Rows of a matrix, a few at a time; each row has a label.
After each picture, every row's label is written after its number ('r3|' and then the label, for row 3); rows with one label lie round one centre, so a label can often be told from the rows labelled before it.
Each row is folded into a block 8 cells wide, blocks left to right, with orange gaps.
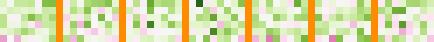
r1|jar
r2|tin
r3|tin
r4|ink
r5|jar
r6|jar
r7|tin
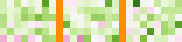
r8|jar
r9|jar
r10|ink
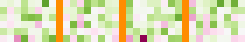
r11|jar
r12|tin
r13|jar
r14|tin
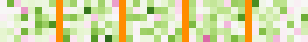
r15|ink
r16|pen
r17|pen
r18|jar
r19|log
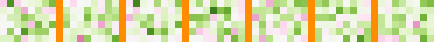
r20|ink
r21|jar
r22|ink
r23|pen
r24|tin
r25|pen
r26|jar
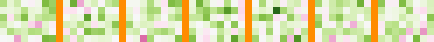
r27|jar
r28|ink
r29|jar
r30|pen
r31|pen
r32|jar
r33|log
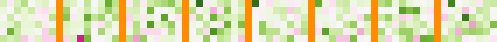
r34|log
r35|jar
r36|tin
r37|ink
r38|log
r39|log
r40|pen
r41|ink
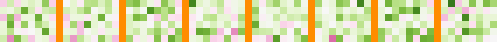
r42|tin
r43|tin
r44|pen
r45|log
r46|jar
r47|jar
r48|pen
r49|ink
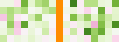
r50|tin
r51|ink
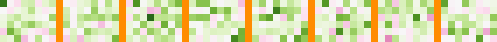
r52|log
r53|jar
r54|ink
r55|pen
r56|pen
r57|ink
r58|tin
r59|log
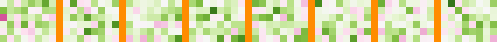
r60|tin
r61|ink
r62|jar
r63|pen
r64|pen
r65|log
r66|log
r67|ink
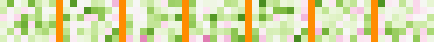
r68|ink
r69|pen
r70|jar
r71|jar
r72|pen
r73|log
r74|log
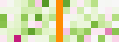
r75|jar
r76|log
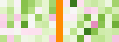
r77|tin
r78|ink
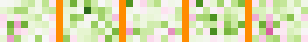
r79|tin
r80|pen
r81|log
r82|ink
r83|tin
